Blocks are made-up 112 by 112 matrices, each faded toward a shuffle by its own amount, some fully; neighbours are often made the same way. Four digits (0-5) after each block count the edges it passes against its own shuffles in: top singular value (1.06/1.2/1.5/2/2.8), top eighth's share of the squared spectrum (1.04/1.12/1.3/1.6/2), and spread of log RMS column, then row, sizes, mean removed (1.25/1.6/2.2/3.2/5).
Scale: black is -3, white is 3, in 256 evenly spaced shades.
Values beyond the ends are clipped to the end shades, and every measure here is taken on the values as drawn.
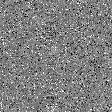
3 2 0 0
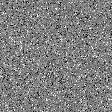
2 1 0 0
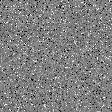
2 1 0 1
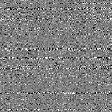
4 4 2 4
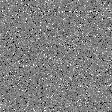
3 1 0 1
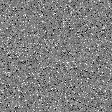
0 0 0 0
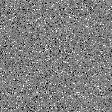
3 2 0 2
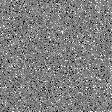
3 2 0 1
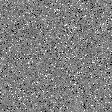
2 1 0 1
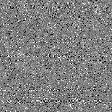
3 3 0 2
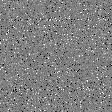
1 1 0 1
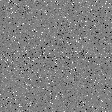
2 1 0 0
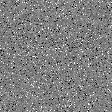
0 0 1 0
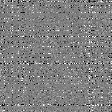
2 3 3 4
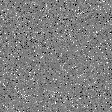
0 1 0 1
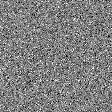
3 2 0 0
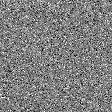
3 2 0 0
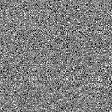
4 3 2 2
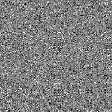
4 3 2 2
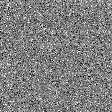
2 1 0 0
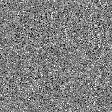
3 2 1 1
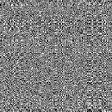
5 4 3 3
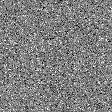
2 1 0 0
